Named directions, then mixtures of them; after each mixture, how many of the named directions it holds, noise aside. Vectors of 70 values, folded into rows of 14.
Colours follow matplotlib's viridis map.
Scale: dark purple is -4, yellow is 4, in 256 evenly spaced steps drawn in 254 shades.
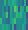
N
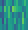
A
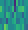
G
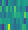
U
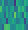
two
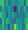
three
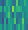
two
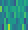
three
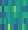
two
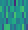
three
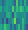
three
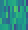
one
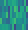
one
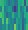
two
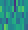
one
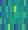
three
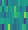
one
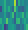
one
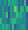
one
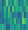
two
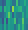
two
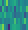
one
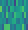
three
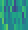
two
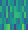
three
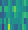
two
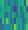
two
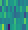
one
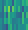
three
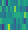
one
